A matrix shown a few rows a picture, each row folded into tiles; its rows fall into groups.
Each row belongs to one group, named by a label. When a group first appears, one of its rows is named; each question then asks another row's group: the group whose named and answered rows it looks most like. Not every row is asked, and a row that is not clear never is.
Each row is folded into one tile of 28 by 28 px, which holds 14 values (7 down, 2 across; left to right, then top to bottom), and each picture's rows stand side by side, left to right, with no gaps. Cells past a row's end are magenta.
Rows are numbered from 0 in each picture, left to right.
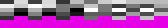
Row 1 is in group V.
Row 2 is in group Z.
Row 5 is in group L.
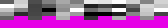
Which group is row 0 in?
V
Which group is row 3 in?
L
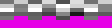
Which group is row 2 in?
V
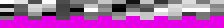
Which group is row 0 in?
L
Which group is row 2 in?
Z
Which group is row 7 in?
V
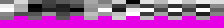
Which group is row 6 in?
L
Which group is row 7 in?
L
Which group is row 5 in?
L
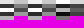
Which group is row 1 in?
L
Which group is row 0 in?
L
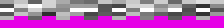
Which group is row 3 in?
V
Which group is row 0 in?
L
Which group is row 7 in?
L
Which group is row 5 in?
V
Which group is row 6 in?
V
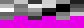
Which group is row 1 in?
V
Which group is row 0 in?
V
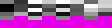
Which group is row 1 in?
L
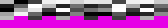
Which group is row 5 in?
L
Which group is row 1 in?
V
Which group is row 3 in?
L
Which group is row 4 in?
V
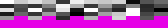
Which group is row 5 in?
Z
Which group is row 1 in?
L
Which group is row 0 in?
L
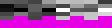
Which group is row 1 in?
Z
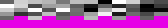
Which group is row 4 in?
L
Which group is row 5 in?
Z
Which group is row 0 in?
V
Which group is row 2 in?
V
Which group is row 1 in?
L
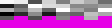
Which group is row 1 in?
V
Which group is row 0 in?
L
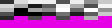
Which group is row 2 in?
V
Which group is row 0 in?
V
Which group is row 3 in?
L
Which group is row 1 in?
L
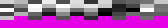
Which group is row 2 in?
V
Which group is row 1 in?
V
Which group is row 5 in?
V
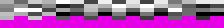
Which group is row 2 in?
L
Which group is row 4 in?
V
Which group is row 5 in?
V
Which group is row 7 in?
L
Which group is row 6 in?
V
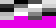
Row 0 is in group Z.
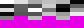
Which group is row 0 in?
L
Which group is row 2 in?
Z
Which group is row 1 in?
L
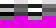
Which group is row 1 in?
L
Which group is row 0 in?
L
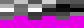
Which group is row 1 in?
V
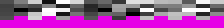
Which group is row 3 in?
Z
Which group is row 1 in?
Z
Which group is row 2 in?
L
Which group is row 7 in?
L
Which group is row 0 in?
Z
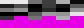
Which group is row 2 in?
Z
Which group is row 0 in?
L
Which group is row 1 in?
Z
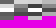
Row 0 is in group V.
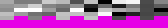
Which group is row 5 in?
Z
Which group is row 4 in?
L
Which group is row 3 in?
Z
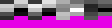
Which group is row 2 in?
Z
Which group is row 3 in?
Z
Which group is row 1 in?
V
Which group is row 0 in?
V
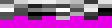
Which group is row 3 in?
V
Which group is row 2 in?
L
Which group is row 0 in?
V
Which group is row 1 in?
L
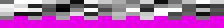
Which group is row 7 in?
L
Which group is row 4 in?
Z
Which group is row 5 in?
Z
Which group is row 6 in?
V
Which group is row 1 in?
L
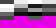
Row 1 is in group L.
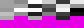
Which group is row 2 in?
V
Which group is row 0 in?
Z
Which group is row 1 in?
L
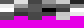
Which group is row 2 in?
Z
